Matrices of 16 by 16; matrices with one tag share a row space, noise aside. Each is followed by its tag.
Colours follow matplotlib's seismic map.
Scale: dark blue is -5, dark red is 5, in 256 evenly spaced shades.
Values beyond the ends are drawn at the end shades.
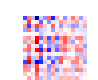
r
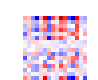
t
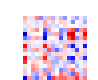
t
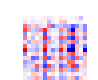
t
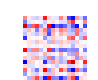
t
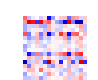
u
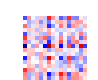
u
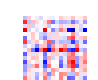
t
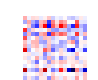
t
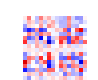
u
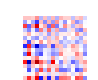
r
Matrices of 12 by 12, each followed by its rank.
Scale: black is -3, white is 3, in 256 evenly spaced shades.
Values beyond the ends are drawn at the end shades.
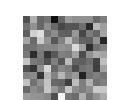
full rank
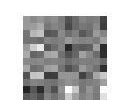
two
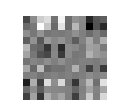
two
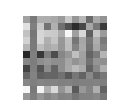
two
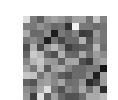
full rank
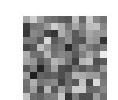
full rank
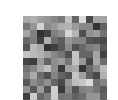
full rank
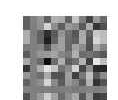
two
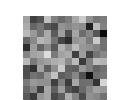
full rank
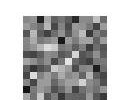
full rank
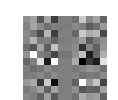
two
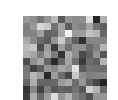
full rank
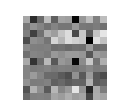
two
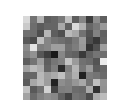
full rank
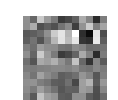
two
